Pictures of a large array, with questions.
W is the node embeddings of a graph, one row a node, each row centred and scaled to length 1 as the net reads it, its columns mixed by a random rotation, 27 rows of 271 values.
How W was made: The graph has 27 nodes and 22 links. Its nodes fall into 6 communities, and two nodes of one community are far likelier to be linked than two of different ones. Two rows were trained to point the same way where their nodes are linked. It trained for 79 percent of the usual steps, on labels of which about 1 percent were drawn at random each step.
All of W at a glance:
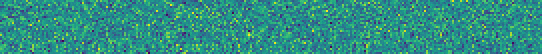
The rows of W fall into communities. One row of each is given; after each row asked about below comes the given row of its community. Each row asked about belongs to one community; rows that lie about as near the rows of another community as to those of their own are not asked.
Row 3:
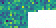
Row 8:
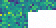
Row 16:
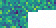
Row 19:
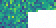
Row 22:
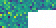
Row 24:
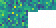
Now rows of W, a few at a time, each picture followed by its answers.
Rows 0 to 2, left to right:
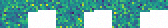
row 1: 16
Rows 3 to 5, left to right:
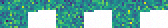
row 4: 8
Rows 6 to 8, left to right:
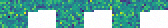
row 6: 24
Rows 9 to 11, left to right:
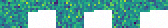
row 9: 16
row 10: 19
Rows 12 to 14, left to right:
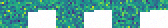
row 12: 24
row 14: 3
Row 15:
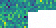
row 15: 8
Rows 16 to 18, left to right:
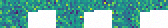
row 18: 16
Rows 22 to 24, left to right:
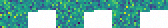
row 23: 22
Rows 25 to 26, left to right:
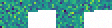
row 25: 22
